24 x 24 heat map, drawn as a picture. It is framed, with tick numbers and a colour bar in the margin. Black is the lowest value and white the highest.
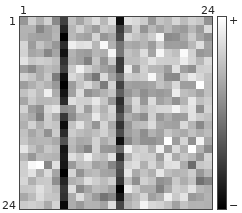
Overall the values sit about 70% of the way up the scale. Columns 6 and 13 differ from the columns beside them. The values are skewed, with a long tail toward low values. No overall slope runs across the table.
